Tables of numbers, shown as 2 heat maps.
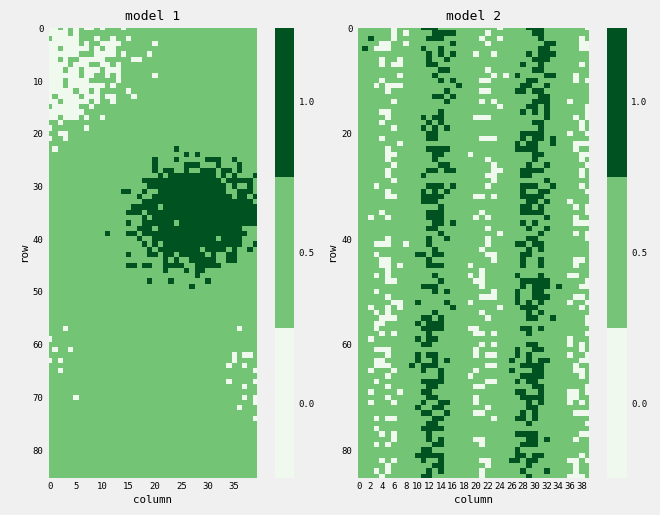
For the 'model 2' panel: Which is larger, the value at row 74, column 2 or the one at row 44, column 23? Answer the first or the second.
the first
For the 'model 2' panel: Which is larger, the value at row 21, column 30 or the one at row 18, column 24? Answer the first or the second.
the first
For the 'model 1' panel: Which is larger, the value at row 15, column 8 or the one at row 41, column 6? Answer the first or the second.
the second
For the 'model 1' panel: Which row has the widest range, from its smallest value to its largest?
23
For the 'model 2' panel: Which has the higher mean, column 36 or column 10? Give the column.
10
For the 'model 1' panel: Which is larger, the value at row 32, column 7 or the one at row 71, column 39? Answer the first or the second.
the first
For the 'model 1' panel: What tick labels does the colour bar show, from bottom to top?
0.0, 0.5, 1.0
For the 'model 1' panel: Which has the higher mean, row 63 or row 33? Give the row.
33
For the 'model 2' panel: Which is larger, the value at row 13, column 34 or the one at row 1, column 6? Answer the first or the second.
the first
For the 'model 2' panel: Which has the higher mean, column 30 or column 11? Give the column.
30
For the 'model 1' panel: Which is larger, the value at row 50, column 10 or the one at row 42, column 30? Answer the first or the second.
the second
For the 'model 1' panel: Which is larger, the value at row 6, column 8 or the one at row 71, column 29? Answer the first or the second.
the second
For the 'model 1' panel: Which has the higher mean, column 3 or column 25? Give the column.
25
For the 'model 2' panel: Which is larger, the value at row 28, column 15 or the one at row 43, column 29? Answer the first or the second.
the second
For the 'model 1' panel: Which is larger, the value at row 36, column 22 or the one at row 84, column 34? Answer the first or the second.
the first
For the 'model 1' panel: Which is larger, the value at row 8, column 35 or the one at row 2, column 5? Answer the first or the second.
the first
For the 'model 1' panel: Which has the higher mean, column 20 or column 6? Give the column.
20
